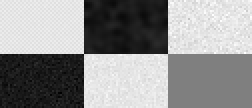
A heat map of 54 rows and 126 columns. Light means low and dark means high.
It is made of 2 by 3 panels. Panel 1,1: very low, checkered, faint in contrast. Panel 1,2: very high, blotchy, faint in contrast. Panel 1,3: very low, fine-grained, faint in contrast. Panel 2,1: very high, fine-grained, faint in contrast. Panel 2,2: very low, fine-grained, faint in contrast. Panel 2,3: middling, flat.
